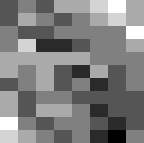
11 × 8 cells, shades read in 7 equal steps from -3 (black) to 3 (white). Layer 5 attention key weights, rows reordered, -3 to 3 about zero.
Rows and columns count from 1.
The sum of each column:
6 2 -1 -3 -2 -4 -4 3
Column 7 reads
3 2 0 0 0 -1 -1 -1 -1 -2 -3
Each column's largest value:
3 2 1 1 1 2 3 3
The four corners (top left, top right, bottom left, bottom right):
-1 1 2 0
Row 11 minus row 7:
3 1 -1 0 0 0 -2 0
